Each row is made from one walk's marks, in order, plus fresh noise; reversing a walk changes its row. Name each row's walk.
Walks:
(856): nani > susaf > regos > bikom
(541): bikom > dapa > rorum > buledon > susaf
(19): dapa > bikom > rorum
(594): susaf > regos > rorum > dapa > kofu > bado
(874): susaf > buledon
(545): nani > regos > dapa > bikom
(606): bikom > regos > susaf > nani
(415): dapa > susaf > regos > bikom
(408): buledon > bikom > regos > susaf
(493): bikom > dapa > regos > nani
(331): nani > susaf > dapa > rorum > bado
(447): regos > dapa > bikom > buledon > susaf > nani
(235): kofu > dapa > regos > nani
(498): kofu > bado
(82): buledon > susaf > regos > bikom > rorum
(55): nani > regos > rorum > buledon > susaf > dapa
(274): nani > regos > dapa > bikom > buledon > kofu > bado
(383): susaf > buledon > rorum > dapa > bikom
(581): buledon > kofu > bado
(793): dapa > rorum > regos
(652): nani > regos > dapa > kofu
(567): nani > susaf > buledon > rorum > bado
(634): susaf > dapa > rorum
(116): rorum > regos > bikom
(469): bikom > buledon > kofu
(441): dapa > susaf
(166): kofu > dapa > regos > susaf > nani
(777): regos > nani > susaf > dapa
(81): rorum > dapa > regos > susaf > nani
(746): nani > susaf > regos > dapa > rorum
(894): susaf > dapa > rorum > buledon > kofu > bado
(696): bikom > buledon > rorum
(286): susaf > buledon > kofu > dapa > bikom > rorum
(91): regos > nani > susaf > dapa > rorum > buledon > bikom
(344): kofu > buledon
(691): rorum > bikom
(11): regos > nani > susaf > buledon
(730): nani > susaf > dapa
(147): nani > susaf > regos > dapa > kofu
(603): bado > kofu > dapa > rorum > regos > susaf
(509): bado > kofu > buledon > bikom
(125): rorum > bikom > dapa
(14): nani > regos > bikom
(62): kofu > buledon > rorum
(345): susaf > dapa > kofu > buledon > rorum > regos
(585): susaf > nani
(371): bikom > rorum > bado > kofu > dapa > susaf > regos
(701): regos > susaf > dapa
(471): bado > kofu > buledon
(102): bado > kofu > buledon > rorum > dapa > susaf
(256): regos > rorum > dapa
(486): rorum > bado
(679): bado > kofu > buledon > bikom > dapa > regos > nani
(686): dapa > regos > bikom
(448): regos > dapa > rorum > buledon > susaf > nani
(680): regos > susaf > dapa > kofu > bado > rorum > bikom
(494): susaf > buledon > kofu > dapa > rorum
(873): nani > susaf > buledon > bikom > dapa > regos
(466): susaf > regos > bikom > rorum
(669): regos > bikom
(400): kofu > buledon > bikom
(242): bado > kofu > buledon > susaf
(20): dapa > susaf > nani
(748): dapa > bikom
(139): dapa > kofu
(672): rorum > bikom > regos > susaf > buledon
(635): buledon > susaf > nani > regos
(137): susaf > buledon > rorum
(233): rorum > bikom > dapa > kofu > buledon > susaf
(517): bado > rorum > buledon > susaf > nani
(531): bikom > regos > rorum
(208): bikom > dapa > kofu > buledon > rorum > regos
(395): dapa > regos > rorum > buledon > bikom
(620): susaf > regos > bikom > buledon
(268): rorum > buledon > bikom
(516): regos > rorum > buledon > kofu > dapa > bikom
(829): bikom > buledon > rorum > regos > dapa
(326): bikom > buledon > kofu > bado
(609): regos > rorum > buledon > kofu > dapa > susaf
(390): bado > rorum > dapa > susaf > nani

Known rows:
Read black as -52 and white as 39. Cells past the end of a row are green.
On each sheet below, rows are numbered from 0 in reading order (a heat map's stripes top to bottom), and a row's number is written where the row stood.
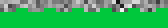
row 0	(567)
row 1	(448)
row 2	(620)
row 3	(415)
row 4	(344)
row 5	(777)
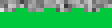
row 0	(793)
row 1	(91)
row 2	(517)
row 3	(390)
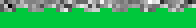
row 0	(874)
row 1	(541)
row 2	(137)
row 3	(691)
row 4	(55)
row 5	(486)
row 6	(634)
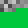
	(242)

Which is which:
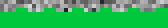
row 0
(102)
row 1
(116)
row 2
(730)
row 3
(701)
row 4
(466)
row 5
(679)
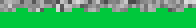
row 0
(680)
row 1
(345)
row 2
(669)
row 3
(494)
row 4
(603)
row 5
(516)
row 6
(509)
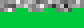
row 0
(696)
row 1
(235)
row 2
(11)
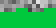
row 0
(873)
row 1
(581)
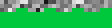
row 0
(469)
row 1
(441)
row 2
(400)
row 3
(408)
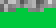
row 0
(894)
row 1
(447)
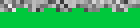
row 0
(125)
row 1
(331)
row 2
(471)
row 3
(326)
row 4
(545)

